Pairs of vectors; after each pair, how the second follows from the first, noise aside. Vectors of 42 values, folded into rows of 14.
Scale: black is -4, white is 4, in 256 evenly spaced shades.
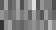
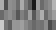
negated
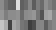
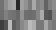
negated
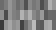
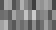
reversed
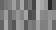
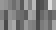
negated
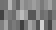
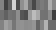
reversed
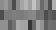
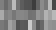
negated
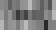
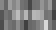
negated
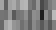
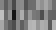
reversed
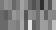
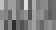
reversed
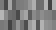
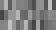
negated
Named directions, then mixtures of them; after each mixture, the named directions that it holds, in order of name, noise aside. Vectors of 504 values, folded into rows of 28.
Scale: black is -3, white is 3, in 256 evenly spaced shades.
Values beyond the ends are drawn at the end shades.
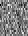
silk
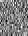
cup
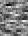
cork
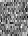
cork, cup, silk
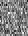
cork, silk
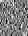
cup, silk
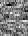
cork, silk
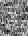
cork, cup, silk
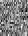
cork, cup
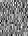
cup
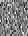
cup, silk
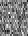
cork, silk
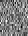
cup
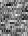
cork, cup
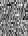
cork, cup, silk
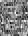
cork, cup, silk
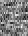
cork, cup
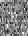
cork, cup, silk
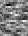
cork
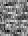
cork, silk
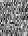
cork, cup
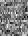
cork, cup, silk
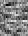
cork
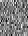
cup
